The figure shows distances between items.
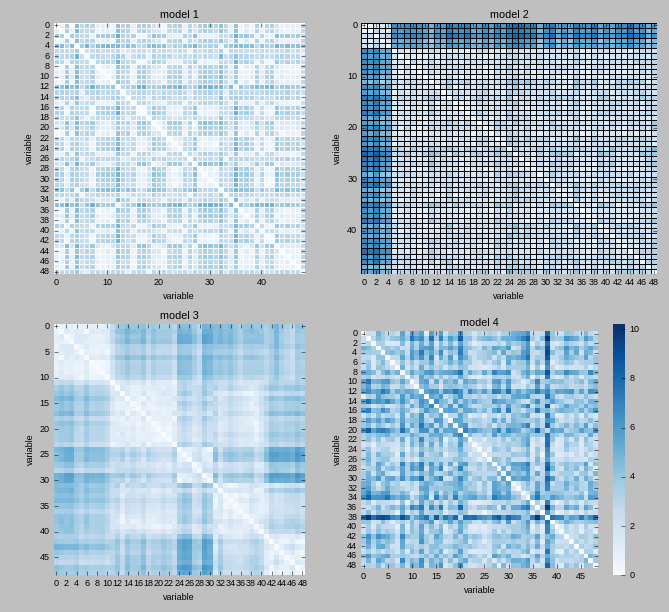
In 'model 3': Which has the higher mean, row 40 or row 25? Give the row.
25
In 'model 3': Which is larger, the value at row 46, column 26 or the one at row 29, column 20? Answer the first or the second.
the first
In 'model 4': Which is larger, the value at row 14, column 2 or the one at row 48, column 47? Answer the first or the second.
the first
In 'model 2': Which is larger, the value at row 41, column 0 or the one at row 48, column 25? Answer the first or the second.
the first
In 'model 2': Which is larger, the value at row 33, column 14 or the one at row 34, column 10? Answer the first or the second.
the first
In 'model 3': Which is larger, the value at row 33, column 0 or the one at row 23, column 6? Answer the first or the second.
the first
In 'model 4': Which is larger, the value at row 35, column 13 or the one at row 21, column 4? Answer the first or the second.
the second
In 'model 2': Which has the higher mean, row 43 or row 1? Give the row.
1
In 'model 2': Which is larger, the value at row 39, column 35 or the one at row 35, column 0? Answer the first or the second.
the second
